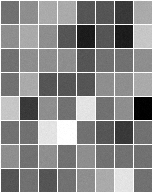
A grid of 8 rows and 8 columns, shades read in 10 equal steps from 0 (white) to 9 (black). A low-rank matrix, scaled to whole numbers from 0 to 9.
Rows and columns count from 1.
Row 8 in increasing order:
1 3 4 5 5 5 6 6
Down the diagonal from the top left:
5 3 4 6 1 6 5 5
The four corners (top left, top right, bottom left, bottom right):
5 3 6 5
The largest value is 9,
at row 5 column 8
